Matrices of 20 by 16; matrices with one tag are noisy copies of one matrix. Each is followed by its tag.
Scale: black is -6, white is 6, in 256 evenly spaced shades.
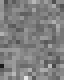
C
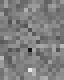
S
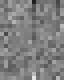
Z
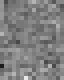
C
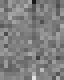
Z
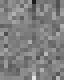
Z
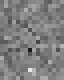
S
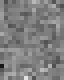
C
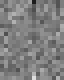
Z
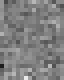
C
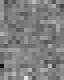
C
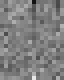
Z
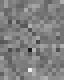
S
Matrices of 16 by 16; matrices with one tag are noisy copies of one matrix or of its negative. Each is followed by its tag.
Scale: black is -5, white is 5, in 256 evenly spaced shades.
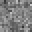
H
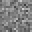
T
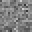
T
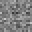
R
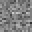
R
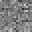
T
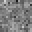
H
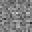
R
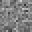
T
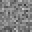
T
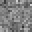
H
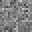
T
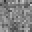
H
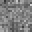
H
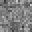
H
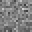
T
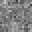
H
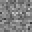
R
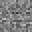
R
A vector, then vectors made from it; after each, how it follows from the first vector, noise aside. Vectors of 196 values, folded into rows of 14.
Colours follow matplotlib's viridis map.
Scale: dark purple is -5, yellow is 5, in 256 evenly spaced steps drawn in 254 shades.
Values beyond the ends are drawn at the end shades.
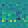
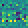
scaled up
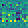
scaled up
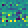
scaled up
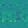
shrunk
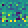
scaled up
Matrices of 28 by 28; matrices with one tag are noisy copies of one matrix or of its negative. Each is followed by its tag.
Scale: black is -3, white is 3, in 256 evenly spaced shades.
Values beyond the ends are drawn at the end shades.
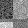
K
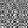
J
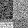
K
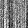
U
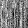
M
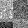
K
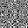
J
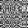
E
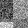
K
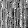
M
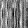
M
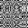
E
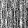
M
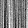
U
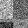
K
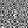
J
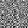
J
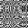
E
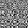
J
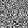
J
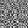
J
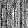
M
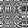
E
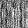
M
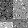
K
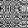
E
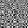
J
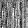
M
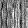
M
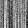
U
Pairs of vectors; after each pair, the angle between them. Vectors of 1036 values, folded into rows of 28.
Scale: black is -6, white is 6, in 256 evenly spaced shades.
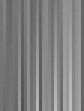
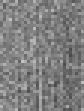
partly opposed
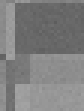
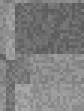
nearly parallel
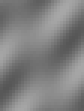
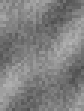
nearly opposite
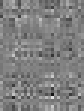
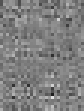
nearly parallel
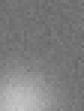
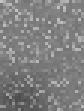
partly opposed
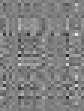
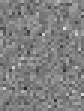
partly aligned
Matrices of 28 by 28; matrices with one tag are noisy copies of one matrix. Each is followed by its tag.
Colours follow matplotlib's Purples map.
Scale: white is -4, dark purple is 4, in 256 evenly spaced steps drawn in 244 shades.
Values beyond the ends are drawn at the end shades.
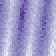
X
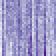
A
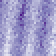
X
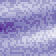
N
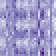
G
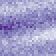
N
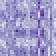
G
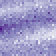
N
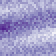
N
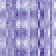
G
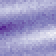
N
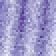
X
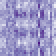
G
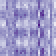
G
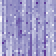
A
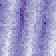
X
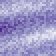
N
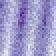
X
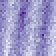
X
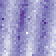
X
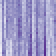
A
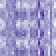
G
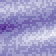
N
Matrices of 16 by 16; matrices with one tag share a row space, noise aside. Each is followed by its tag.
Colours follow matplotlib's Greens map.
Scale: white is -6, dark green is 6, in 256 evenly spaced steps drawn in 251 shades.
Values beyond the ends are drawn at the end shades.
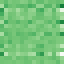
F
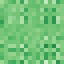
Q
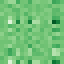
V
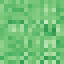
Q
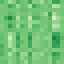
V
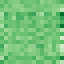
F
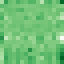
F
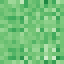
Q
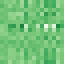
Q
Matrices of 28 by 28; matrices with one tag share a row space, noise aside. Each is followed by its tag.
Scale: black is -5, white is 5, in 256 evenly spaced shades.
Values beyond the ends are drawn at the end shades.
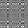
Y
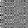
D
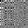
D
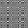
Y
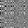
D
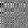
D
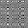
Y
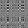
Y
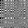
D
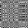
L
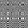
Y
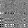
D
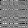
L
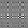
Y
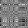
L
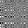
D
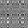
Y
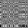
L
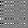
D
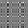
Y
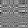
L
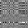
L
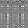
Y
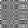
L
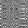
L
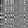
D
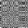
L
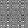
Y
